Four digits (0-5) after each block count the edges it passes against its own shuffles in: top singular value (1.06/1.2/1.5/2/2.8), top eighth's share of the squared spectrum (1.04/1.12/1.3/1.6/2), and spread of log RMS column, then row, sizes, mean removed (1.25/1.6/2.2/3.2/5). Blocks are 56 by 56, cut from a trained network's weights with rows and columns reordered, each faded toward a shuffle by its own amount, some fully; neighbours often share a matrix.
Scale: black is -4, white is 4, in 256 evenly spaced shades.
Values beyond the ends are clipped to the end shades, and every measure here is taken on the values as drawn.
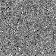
1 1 0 0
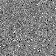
2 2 0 1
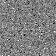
0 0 0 0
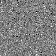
2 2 1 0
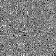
2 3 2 2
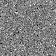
0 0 0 0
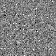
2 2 1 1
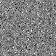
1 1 0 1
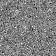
0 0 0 0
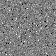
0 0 0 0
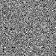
2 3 1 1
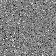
0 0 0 0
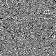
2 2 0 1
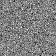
1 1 0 0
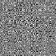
3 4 2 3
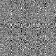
3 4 2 1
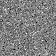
0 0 0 0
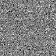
2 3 1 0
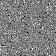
0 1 0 0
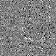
2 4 2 1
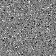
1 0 0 0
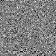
3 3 0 2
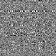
3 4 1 3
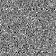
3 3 0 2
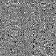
3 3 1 1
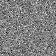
1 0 0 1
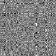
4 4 2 2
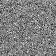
1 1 0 0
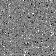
1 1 0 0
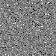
1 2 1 1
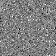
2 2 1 1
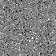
0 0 0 0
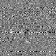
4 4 0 3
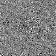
2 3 1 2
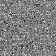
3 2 0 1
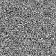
3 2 0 1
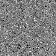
1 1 0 1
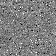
1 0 0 0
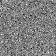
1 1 0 0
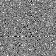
3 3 0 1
